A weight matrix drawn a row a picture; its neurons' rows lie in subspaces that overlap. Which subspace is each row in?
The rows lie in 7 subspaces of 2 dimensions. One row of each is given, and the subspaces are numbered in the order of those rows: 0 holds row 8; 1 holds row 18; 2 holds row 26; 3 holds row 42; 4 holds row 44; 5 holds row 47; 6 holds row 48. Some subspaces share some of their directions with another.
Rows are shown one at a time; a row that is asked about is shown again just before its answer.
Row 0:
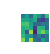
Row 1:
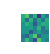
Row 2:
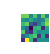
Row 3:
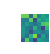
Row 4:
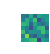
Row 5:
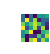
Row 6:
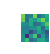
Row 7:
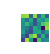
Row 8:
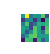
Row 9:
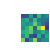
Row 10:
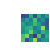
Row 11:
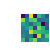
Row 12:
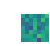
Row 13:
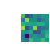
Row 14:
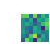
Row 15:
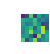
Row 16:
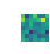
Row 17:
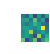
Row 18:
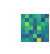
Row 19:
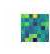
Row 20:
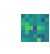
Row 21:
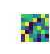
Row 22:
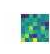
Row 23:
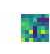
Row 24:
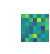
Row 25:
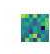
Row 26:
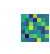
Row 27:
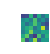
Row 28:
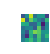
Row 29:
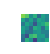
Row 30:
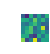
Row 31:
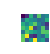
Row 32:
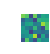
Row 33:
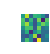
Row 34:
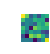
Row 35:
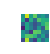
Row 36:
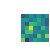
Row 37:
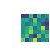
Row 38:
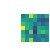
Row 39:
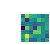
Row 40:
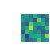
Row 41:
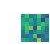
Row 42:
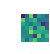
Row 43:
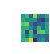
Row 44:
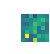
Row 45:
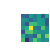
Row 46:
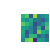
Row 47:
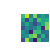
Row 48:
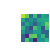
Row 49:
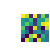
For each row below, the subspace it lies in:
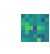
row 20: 1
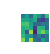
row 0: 4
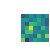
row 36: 2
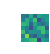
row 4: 2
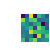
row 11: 3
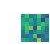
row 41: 1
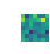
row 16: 0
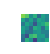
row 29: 6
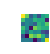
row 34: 6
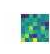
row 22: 6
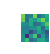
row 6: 0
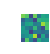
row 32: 3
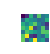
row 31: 6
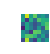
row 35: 5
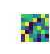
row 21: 2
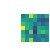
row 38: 4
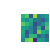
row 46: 4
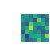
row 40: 2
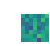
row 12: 1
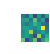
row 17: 6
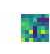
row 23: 4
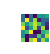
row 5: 5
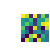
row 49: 5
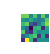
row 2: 2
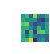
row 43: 4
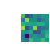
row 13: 5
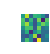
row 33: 1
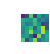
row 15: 3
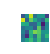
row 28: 3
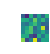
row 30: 0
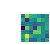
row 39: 5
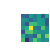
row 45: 2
